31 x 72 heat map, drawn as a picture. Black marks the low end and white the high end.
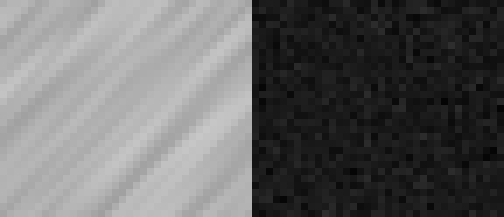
The table splits into one row of 2 panels. Panel 1,1: high, slanting up to the right, faint in contrast. Panel 1,2: very low, fine-grained, faint in contrast.
